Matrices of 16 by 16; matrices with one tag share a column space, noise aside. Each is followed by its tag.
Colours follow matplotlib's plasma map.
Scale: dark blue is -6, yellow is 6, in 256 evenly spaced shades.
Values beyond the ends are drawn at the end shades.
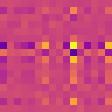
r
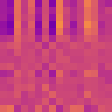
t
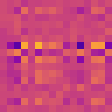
r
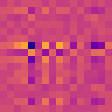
r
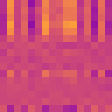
t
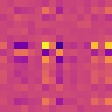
r
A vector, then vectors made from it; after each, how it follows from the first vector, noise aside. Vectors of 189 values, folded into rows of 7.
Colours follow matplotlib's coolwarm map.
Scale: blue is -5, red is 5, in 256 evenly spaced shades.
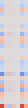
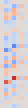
wrapped around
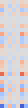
negated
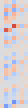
wrapped around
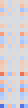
negated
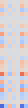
negated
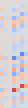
wrapped around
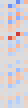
wrapped around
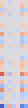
negated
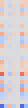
negated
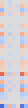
negated
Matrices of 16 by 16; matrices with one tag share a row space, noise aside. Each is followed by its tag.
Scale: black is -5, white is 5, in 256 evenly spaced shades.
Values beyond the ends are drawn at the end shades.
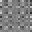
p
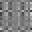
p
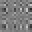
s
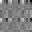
p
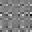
p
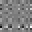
p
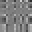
s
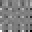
p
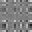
s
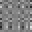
p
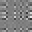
s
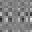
p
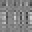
s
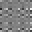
p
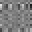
p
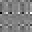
p
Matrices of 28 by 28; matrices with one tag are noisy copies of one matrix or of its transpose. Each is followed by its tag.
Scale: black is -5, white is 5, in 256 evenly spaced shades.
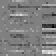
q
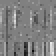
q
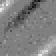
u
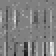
q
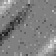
u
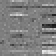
q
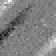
u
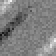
u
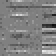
q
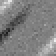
u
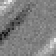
u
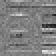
q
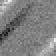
u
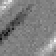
u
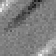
u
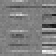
q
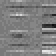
q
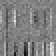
q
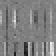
q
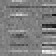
q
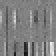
q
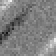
u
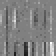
q
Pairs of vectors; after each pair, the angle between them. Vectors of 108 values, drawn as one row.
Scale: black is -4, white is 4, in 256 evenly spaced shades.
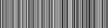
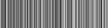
partly opposed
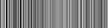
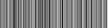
partly aligned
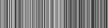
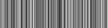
orthogonal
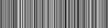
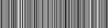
nearly parallel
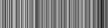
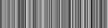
orthogonal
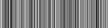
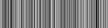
nearly parallel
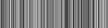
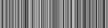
orthogonal
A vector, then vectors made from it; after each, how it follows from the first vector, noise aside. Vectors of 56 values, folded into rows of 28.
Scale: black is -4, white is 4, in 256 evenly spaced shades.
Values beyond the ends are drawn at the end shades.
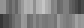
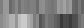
wrapped around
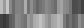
reversed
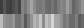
wrapped around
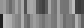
sign-scrambled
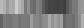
wrapped around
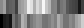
scaled up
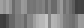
reversed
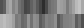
negated
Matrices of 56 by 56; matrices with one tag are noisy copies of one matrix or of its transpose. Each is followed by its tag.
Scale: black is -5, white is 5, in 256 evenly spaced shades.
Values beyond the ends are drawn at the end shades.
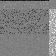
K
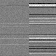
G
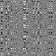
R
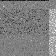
K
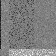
K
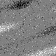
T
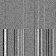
G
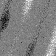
T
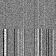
G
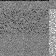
K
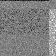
K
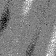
T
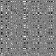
R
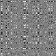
R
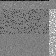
K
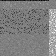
K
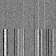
G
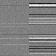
G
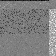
K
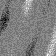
T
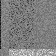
K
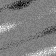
T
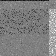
K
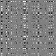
R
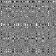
R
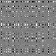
R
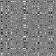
R
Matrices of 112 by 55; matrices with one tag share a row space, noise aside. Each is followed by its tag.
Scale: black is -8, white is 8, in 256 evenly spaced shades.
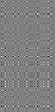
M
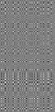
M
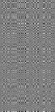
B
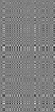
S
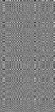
S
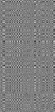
S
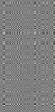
S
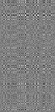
B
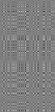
B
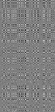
B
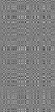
B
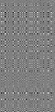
M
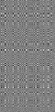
M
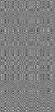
M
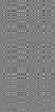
B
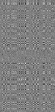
B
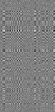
S
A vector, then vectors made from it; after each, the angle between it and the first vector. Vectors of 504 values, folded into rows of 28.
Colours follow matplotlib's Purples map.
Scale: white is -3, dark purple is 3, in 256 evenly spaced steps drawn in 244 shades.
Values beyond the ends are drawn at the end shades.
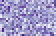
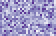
partly opposed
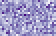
partly aligned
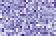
nearly parallel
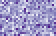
nearly opposite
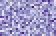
partly opposed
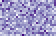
partly aligned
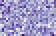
nearly parallel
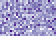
partly opposed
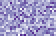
partly aligned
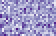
nearly opposite
